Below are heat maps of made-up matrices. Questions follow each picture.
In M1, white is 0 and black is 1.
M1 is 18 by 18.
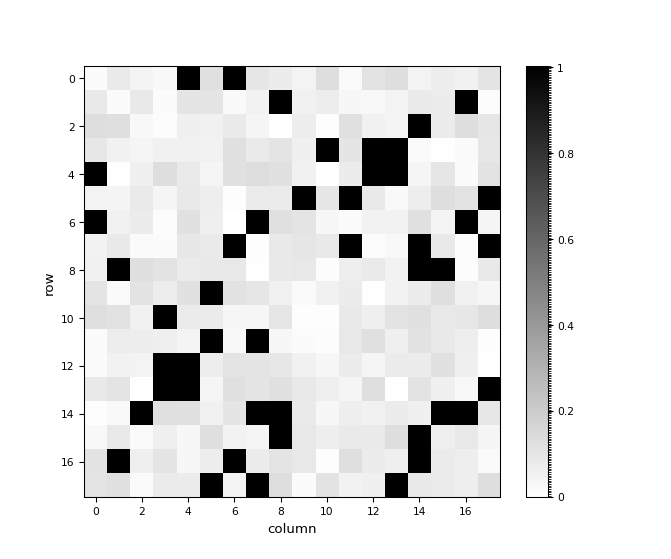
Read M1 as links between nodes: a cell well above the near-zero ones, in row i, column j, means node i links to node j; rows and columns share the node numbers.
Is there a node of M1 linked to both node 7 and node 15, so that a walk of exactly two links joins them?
yes
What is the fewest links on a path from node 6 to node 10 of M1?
5
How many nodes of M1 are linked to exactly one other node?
3
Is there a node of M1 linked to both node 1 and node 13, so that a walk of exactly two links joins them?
no
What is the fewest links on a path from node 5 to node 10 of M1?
4
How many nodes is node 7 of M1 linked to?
4
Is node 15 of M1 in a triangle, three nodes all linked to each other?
yes
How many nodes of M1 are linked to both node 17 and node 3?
1
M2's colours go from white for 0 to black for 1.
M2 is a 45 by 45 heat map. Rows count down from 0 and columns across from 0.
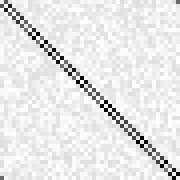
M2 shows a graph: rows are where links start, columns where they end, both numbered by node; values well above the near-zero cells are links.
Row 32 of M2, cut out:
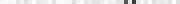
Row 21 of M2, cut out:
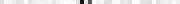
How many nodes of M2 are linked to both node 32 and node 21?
0
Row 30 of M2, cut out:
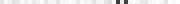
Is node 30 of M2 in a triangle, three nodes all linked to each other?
no
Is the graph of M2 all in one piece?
yes
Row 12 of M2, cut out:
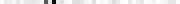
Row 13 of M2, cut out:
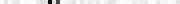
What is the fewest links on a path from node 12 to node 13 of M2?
1
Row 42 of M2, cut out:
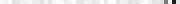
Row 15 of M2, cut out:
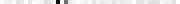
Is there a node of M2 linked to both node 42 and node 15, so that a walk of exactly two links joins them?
no
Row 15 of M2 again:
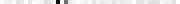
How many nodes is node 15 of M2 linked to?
2
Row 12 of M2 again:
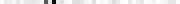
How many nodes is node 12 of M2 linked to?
2
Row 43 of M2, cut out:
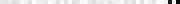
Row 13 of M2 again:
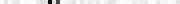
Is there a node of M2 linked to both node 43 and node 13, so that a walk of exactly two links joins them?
no
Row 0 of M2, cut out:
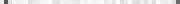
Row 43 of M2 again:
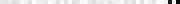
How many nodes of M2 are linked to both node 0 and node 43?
1
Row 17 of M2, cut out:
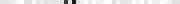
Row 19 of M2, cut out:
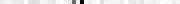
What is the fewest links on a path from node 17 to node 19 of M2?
2
